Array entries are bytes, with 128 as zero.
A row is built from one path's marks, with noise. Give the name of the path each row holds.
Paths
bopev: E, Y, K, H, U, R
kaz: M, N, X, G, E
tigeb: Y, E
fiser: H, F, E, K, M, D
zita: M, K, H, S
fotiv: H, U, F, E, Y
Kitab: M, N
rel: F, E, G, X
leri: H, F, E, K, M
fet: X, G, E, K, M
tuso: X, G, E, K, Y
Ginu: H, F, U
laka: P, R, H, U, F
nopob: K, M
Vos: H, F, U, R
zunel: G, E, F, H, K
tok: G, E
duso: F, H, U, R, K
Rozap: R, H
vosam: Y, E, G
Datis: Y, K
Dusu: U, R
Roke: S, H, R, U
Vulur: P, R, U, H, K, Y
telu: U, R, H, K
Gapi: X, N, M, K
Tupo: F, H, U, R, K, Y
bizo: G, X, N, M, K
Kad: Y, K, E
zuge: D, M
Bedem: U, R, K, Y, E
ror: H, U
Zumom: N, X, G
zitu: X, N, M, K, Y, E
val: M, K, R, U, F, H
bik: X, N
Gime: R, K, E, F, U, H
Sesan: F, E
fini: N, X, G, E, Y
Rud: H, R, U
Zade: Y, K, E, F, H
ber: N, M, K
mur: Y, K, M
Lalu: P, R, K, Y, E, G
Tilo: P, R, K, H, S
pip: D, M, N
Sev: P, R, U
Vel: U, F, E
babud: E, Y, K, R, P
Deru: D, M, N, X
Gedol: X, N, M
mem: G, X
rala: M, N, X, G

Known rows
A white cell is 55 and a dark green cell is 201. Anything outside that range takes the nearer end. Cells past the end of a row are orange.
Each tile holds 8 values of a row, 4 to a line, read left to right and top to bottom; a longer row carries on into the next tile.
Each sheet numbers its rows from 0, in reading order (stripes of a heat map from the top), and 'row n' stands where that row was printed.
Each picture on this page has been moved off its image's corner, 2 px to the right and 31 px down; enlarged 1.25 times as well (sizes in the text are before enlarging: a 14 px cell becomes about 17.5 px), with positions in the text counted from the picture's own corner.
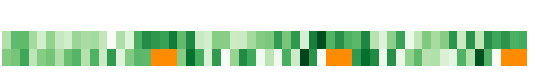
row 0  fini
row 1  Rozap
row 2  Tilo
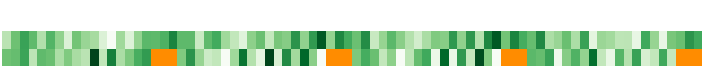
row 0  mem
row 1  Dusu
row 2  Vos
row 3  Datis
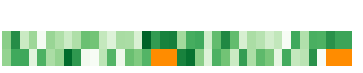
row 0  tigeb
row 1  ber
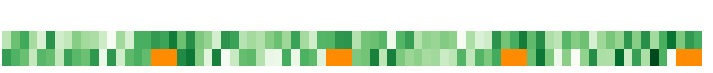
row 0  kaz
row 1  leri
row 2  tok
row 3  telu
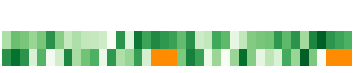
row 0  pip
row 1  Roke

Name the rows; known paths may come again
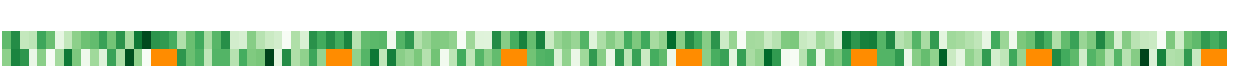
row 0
Roke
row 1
rala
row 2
tok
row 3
Tupo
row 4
tigeb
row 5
Datis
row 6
bizo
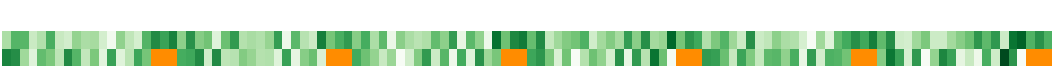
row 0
zitu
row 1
zunel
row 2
Vel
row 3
duso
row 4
kaz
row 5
Rozap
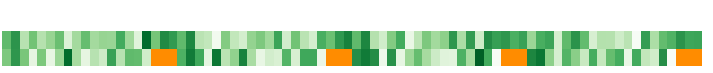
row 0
Bedem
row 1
babud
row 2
Tilo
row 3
ber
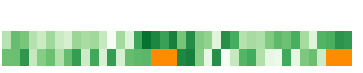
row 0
fini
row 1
leri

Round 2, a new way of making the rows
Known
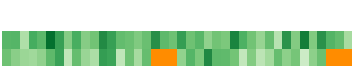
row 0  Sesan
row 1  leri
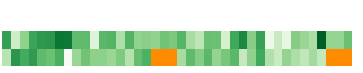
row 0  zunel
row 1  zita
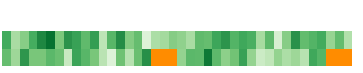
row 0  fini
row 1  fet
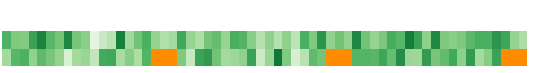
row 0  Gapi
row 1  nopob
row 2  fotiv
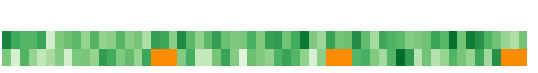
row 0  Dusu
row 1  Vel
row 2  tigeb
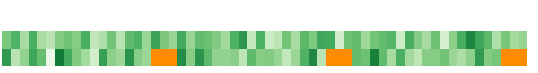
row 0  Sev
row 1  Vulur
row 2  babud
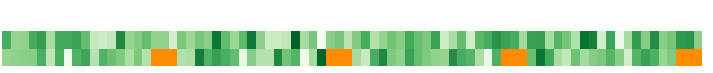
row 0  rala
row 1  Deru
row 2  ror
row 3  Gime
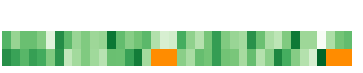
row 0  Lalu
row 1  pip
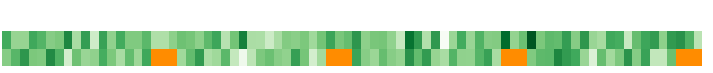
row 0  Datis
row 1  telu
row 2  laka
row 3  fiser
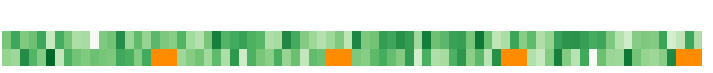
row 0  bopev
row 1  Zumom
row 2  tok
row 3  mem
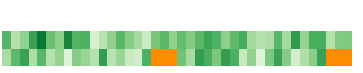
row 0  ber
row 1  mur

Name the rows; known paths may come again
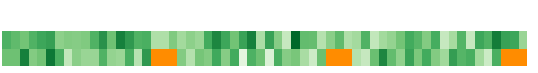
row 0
Kad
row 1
kaz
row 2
ror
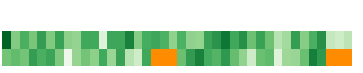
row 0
fiser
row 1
tuso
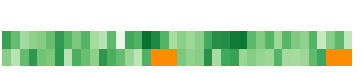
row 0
Ginu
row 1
rel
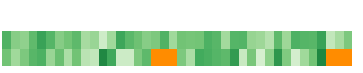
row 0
Gedol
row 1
mur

